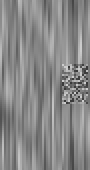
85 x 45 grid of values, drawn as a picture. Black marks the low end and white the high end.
Odd patch: rougher, in the middle right. Slope: none. Roughest part: middle right. Mirror symmetry: none. Grain: streaks running down.
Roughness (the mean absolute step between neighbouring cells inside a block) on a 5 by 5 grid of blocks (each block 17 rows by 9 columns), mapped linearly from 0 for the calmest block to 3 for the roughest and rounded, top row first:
0 0 0 0 0
0 0 0 0 1
0 0 0 2 3
0 0 0 0 0
1 0 0 0 0
